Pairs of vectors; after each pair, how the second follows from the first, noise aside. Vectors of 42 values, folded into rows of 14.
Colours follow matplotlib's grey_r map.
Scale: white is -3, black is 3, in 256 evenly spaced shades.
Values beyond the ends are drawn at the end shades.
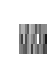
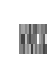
sign-scrambled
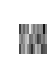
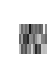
negated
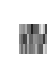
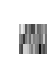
wrapped around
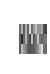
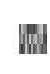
wrapped around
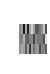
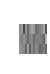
shrunk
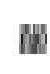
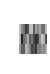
copied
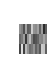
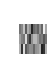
negated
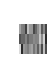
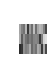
sign-scrambled
